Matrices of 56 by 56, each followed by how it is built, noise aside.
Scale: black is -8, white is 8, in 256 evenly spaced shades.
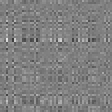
low rank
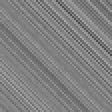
Toeplitz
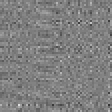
low rank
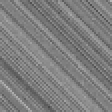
Toeplitz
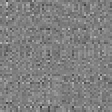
low rank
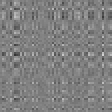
low rank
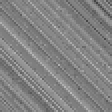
Toeplitz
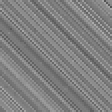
Toeplitz
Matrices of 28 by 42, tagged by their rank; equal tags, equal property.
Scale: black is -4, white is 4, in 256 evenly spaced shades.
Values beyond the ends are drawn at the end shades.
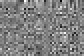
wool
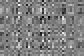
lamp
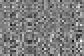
wool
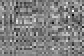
wool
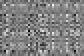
lamp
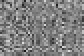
wool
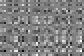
lamp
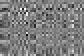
lamp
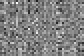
wool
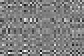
lamp
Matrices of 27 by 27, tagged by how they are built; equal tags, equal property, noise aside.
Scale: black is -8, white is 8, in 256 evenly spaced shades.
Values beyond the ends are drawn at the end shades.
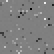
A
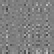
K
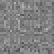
K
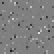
A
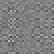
K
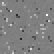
A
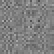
K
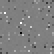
A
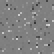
A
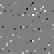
A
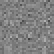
K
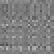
K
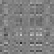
K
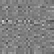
K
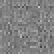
K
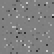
A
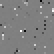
A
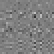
K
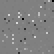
A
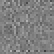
K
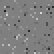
A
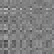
K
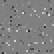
A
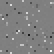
A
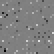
A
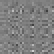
K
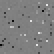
A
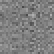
K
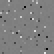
A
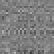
K
